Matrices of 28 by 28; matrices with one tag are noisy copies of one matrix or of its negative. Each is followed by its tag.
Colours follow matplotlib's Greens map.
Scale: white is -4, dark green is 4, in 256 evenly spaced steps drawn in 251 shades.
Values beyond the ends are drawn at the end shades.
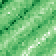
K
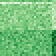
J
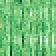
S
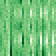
S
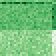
J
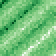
K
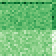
J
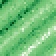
K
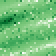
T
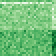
J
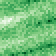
T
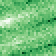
T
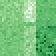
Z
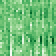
S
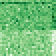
J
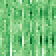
S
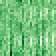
S
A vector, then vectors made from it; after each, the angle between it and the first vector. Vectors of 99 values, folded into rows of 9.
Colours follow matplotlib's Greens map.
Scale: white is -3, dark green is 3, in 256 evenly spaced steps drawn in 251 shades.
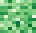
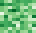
nearly opposite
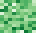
orthogonal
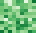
orthogonal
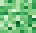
nearly parallel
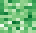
partly aligned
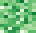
partly opposed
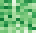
orthogonal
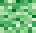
nearly opposite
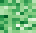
partly opposed
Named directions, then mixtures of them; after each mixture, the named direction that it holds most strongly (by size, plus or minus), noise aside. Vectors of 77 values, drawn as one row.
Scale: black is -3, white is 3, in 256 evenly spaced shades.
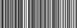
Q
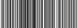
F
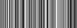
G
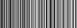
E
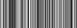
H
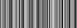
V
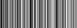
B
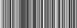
F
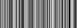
V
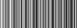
E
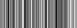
G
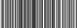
F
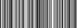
V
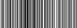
F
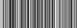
H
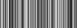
H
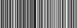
F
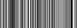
H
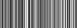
Q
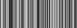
V
